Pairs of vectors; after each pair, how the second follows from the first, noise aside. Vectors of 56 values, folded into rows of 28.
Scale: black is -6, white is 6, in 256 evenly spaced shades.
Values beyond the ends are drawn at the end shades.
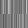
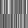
scaled up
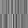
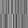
copied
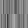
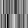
scaled up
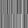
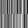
scaled up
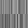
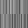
shuffled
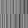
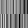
scaled up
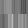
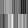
scaled up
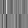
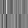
copied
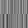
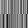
scaled up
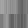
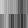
scaled up
